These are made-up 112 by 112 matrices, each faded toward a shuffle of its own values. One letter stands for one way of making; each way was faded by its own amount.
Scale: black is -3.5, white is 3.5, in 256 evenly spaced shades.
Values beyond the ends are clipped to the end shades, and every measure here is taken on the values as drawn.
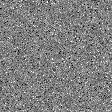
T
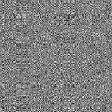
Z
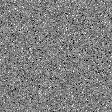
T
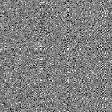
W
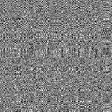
Z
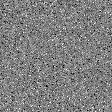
T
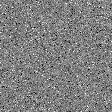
T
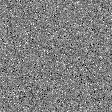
T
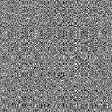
Z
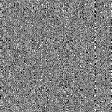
W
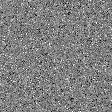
T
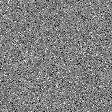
T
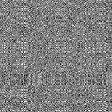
Z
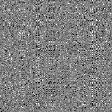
W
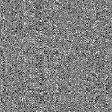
W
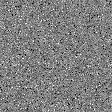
T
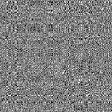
Z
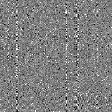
W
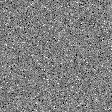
T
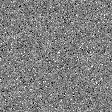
T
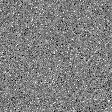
T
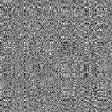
Z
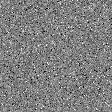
T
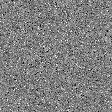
T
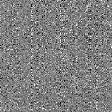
W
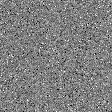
T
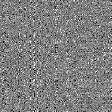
W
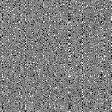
W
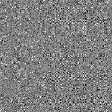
W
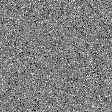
T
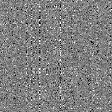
W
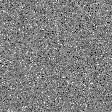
T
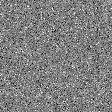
T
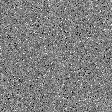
T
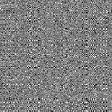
Z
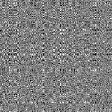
Z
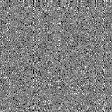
W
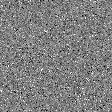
T
